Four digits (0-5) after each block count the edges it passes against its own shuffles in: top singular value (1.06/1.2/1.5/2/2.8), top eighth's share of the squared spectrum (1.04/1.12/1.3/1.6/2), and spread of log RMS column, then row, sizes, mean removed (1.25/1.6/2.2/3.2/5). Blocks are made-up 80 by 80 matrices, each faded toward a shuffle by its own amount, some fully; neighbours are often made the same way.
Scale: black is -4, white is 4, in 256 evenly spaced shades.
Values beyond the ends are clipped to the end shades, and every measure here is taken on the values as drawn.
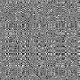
5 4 3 3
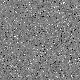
1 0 0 0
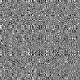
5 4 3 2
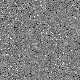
0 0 0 0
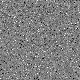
0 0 0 0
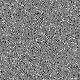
0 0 0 0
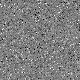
1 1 0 0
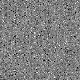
3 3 1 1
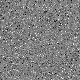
0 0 0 0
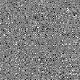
4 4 2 2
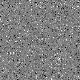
3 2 1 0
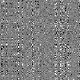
4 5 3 2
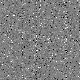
3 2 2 0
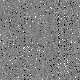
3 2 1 0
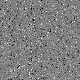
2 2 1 0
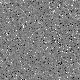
1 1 0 0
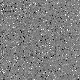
1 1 0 0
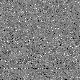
2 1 0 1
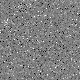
0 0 0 0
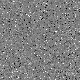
2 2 1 0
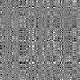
5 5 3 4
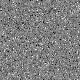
1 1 0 0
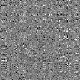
4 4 2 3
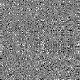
4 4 2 2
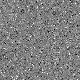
2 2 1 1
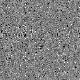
3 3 1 1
